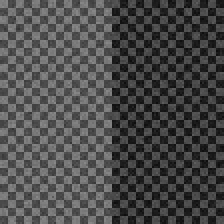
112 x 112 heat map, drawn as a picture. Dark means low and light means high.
A vertical seam about 50% of the way across splits the table, and the left part is higher. Neither half mirrors the other. The field is checkered. Overall the values sit about 30% of the way up the scale.
